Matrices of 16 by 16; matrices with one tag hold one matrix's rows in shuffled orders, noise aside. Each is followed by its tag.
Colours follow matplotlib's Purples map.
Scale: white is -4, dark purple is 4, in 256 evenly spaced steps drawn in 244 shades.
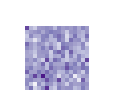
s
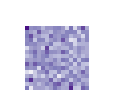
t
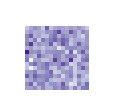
t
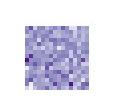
t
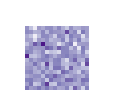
s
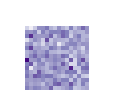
t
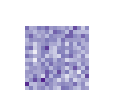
s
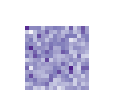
t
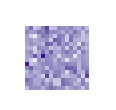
s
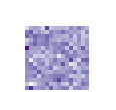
t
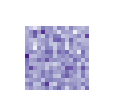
s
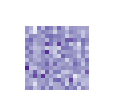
s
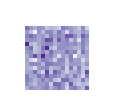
s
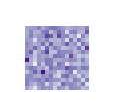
s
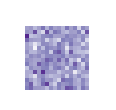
s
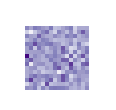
t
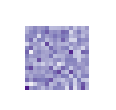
t
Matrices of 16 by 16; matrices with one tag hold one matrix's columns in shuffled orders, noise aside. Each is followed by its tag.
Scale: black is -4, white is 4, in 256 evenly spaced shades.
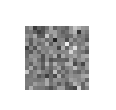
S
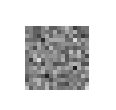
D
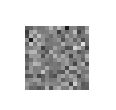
S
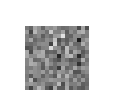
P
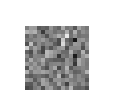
P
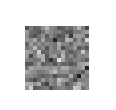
D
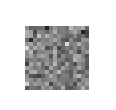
S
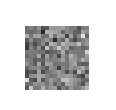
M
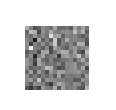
P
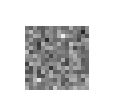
M
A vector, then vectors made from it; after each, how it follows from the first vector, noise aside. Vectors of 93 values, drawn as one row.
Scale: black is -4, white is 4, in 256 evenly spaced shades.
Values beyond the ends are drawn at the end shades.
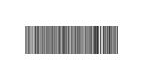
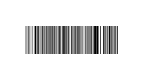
scaled up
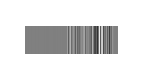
partly zeroed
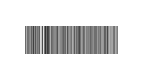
reversed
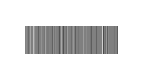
partly zeroed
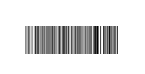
scaled up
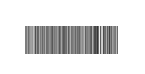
copied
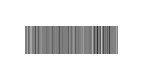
partly zeroed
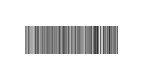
copied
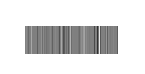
partly zeroed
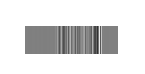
partly zeroed
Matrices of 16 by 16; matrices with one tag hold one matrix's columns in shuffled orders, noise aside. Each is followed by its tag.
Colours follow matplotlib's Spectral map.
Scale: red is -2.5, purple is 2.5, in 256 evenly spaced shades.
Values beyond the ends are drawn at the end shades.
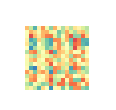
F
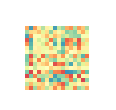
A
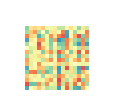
F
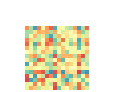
A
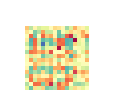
F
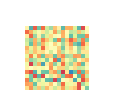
A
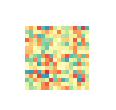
A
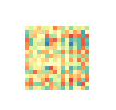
F
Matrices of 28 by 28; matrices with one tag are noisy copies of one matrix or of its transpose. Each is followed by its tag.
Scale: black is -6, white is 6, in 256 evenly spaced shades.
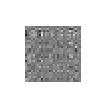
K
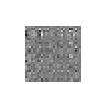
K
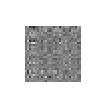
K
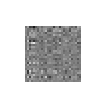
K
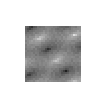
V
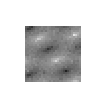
V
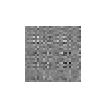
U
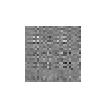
U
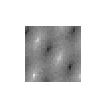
V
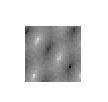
V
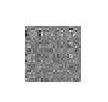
K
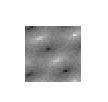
V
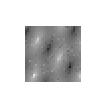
V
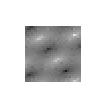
V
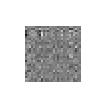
K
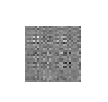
U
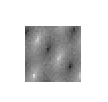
V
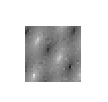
V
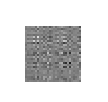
U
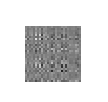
U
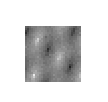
V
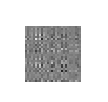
U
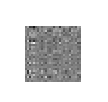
K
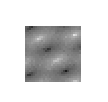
V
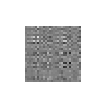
U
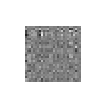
K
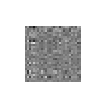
K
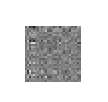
K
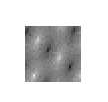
V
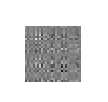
U
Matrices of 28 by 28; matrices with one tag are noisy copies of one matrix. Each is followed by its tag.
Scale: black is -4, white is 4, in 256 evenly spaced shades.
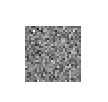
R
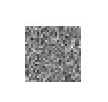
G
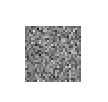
R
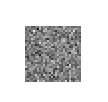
R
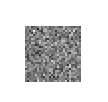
R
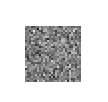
R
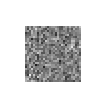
G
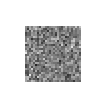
G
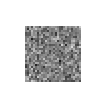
G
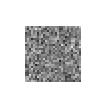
G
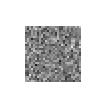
G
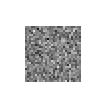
R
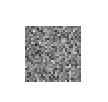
R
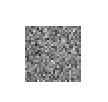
R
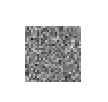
G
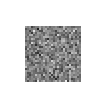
R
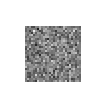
R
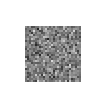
R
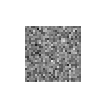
R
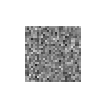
G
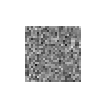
G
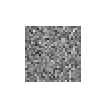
R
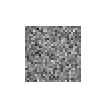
R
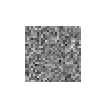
G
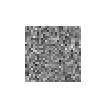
G
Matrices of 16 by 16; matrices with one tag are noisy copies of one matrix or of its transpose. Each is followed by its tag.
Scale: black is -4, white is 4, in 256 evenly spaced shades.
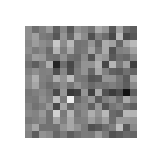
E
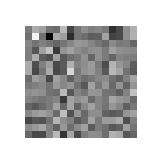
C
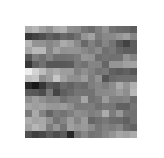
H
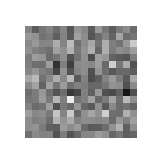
E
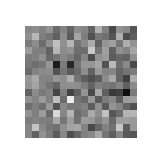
E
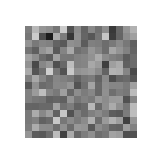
C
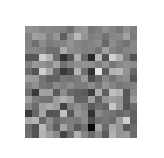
E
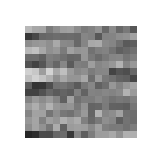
H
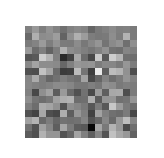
E
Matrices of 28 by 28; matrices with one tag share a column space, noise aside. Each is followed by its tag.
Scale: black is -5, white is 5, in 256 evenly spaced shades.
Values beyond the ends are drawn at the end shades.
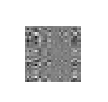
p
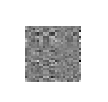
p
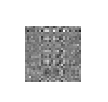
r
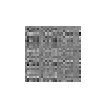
p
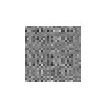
r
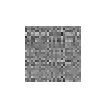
p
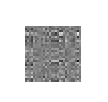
p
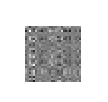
r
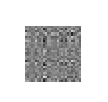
p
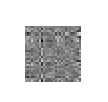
p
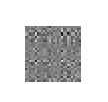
p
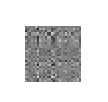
p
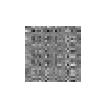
r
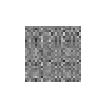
p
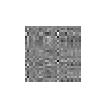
p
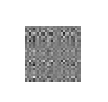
p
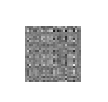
r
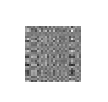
r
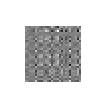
r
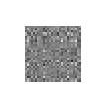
p
